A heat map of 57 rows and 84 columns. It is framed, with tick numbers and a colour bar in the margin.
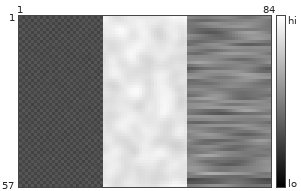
The table splits into one row of 3 panels. Panel 1,1: low, checkered, faint in contrast. Panel 1,2: very high, blotchy, faint in contrast. Panel 1,3: middling, streaked across.
